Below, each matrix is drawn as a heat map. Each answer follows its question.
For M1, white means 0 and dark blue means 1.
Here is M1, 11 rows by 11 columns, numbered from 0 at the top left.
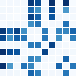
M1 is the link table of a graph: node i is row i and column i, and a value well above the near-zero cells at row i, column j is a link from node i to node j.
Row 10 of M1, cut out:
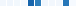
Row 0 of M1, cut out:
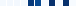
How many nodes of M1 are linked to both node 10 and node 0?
3
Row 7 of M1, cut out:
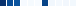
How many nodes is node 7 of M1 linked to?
4
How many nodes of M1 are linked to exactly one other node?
0
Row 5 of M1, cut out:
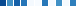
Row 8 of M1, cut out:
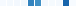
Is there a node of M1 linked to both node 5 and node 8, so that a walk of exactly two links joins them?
no
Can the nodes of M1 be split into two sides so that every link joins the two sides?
no
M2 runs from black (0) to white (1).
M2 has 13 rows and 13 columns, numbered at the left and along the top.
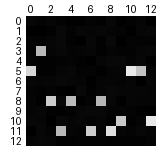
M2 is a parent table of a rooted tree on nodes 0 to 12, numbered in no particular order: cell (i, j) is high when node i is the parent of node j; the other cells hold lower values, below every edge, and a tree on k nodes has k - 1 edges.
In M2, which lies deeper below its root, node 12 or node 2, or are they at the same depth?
node 2
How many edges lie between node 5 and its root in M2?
0
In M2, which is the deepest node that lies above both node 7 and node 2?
8
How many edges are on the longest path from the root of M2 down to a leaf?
3
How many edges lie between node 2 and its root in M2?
3
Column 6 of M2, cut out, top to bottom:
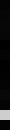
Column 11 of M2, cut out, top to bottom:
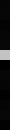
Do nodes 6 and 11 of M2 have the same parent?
no
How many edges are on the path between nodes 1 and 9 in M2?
5
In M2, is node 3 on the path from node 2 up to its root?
no
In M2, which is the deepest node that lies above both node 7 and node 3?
11
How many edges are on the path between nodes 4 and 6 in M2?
3
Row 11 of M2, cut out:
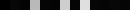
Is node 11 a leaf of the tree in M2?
no
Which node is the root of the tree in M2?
5
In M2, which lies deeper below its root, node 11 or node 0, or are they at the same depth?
the same depth
